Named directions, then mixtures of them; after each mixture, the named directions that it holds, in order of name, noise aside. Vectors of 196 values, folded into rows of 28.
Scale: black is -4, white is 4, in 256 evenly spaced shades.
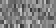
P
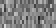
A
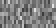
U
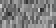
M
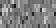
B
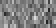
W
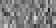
W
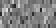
B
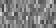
A, W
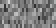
A, B, U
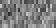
A, M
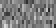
M, P, W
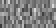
U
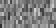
M, U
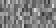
U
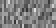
A, U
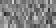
W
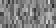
U, W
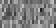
A, M, U
